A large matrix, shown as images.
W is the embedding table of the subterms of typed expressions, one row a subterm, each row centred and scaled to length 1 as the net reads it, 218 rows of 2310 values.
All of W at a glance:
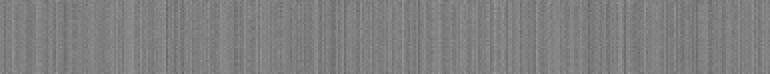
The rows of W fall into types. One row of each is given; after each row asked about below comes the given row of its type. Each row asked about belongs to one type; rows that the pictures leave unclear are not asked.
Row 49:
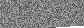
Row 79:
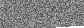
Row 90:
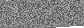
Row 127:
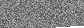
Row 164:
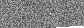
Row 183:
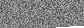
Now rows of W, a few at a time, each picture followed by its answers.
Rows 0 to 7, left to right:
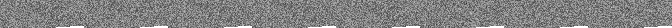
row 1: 49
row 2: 90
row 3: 90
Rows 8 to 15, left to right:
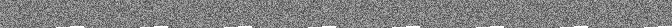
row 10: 79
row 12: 49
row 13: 79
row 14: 164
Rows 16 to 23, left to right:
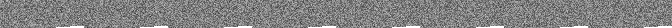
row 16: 79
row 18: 127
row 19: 183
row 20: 49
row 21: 49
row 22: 183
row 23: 79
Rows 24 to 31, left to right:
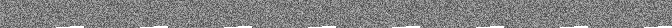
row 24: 79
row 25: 164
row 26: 183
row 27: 90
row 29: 49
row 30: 79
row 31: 164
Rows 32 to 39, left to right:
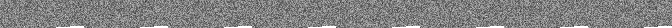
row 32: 49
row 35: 49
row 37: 183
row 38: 49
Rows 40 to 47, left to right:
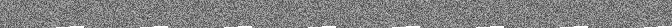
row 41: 183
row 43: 164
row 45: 90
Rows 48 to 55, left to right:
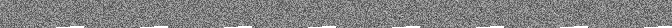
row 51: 49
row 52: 183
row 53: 127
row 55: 183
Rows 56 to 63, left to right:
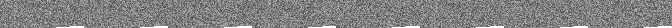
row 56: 90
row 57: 49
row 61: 90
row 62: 183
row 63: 164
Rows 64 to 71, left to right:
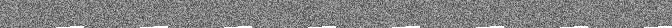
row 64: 90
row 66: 164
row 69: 90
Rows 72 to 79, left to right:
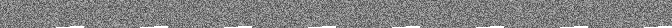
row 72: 164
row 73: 79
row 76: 164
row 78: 90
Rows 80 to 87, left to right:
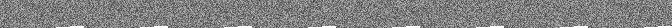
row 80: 79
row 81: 49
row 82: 79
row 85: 49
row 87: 90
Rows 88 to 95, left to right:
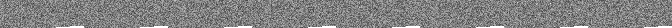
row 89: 127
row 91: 49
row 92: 164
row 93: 90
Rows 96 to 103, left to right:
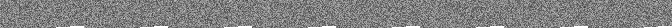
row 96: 49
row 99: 90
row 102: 49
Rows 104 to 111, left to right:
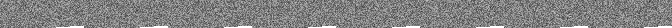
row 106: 164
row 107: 49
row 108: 49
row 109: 90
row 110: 183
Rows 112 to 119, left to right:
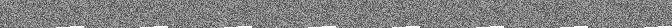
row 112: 90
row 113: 79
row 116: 164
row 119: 90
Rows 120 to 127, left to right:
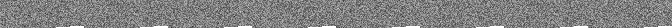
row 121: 164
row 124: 127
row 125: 164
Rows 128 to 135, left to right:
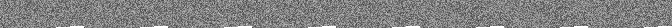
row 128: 49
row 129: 183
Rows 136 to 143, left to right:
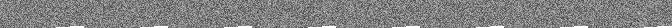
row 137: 49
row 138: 183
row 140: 183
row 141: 164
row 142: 183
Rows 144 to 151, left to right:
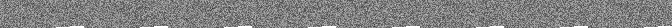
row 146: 164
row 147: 79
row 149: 164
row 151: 90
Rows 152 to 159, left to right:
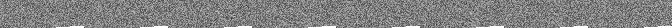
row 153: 183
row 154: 183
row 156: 183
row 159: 164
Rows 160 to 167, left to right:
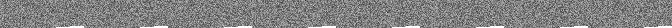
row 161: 164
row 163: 79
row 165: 90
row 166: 183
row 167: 49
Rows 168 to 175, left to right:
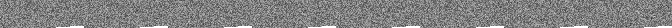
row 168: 49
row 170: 183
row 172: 79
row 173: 49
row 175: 183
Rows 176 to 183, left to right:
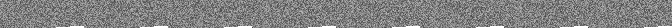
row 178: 79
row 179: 183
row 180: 164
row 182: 90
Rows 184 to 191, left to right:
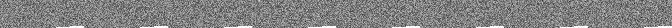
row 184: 164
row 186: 79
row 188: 127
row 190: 164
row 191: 90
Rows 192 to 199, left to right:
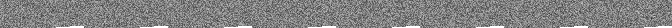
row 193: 183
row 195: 127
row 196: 164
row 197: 79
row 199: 183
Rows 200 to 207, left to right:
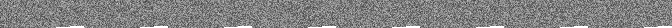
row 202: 164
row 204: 49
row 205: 90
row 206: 79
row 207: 164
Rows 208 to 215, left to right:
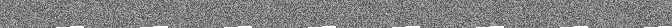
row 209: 183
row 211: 164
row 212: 164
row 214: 164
